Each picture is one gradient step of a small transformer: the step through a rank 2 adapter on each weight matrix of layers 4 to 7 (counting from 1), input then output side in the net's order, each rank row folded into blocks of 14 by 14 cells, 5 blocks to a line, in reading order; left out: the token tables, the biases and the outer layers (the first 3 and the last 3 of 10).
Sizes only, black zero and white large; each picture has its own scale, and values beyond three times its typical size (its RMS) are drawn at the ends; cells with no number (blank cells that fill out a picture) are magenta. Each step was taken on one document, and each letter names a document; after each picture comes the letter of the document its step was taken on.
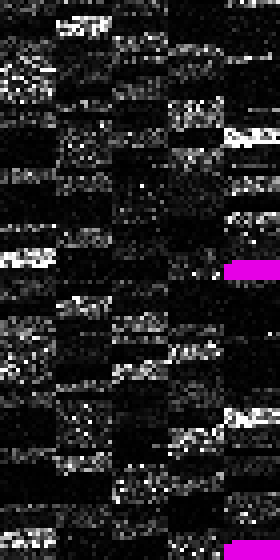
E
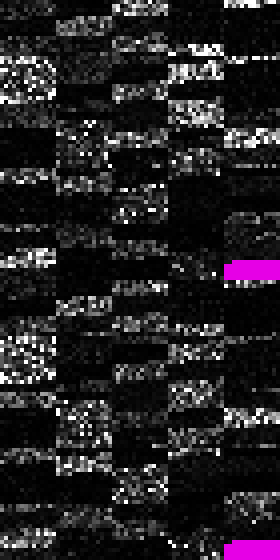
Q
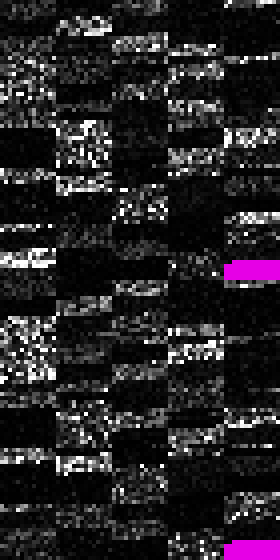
Q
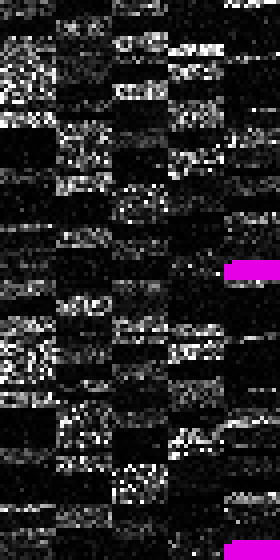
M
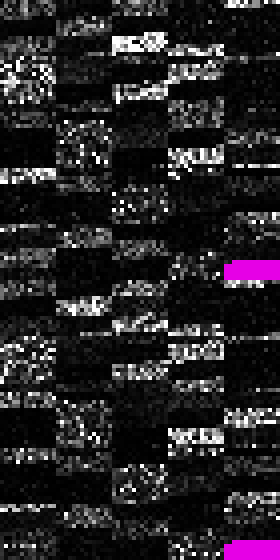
M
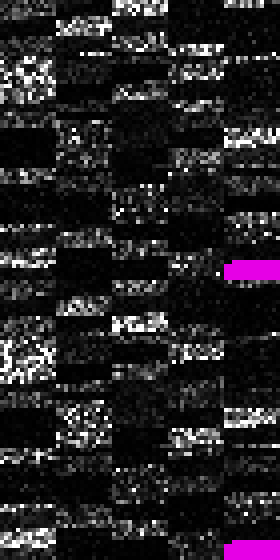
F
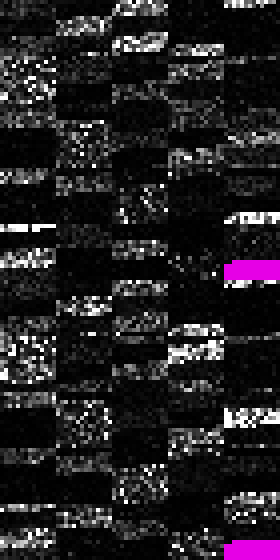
Q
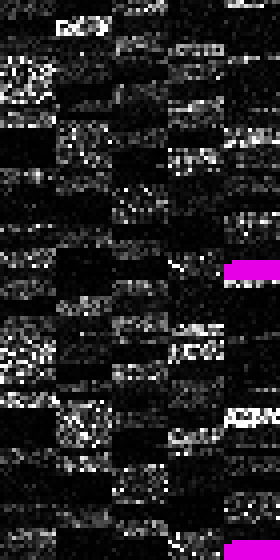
F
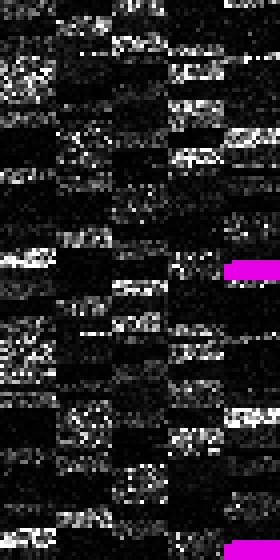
F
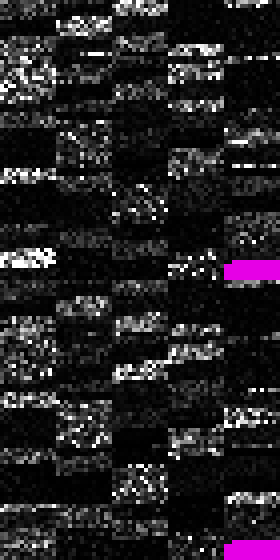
E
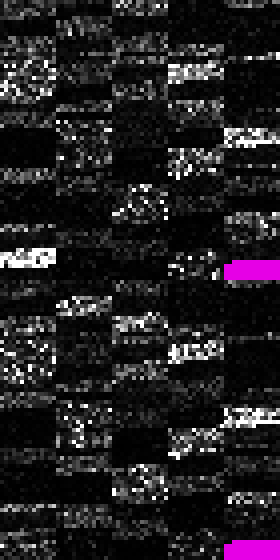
E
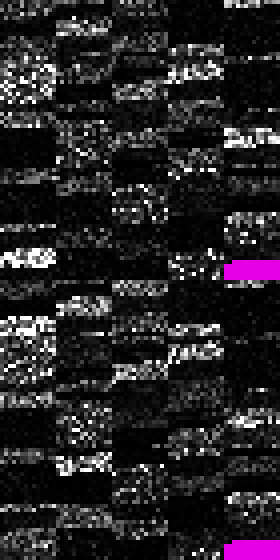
E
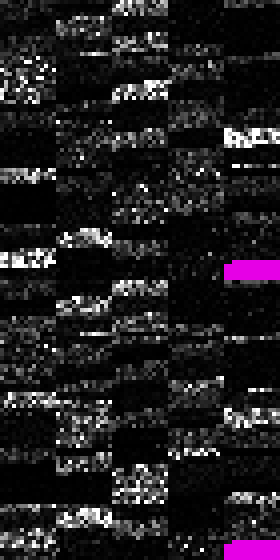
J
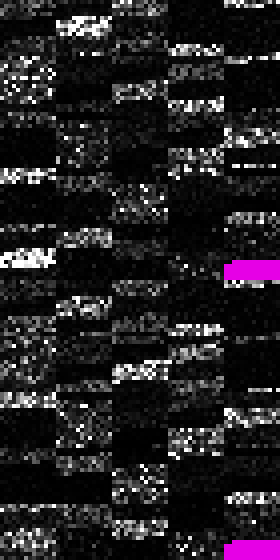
E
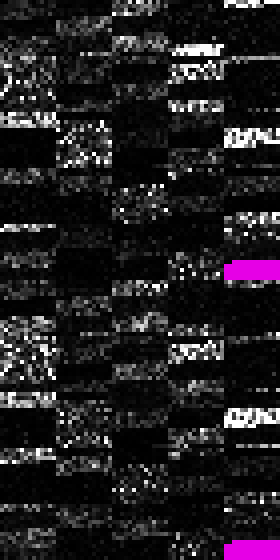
M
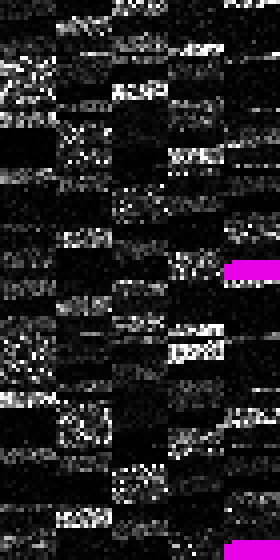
M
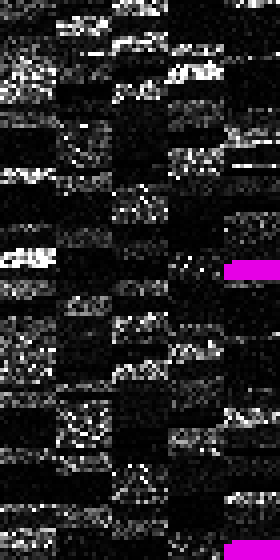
E
